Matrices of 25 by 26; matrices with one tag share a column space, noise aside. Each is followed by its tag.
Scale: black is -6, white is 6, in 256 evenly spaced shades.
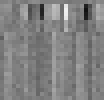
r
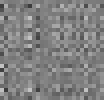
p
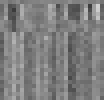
r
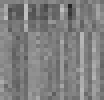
r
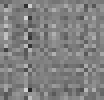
p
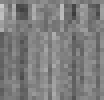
r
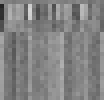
r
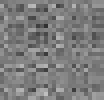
p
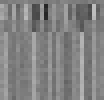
r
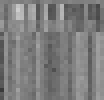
r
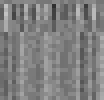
r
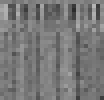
r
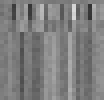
r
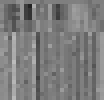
r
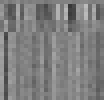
r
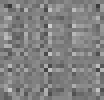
p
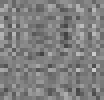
p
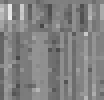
r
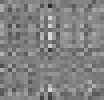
p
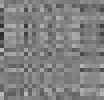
p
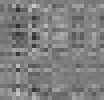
p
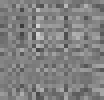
p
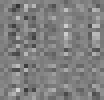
p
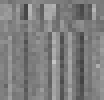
r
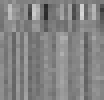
r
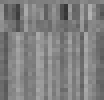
r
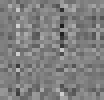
p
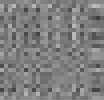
p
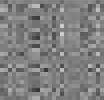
p
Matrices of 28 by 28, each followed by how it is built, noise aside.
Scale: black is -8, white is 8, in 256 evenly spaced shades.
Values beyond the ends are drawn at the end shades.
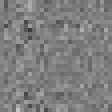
low rank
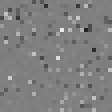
sparse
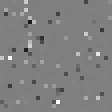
sparse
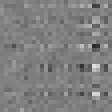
low rank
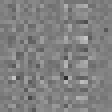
low rank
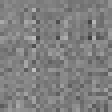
low rank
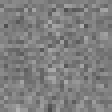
low rank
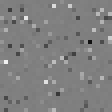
sparse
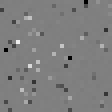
sparse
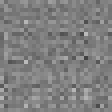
low rank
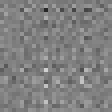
low rank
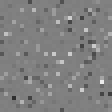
sparse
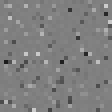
sparse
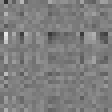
low rank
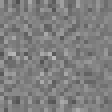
low rank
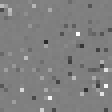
sparse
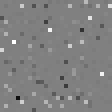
sparse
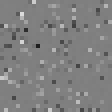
sparse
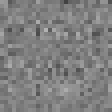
low rank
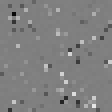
sparse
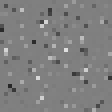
sparse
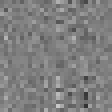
low rank
